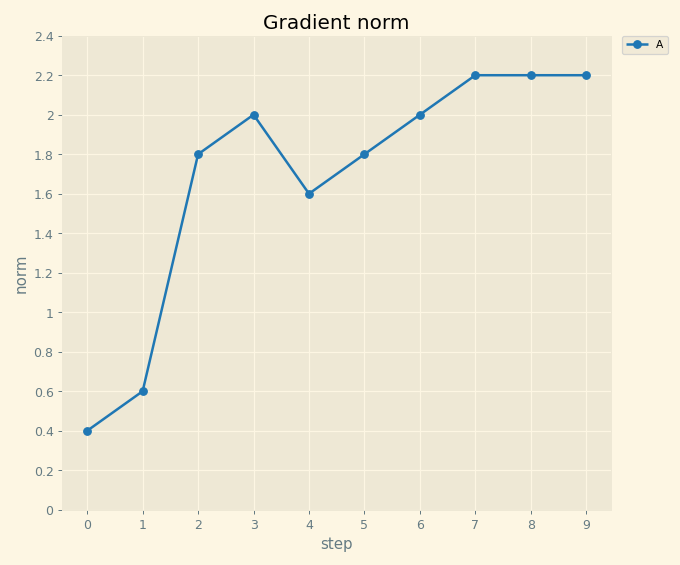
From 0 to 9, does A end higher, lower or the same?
higher
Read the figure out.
Title: Gradient norm
x-axis: step, ticks 0 1 2 3 4 5 6 7 8 9
y-axis: norm, ticks 0 0.2 0.4 0.6 0.8 1 1.2 1.4 1.6 1.8 2 2.2 2.4
Legend: A
Values:
A: 0.4 0.6 1.8 2 1.6 1.8 2 2.2 2.2 2.2
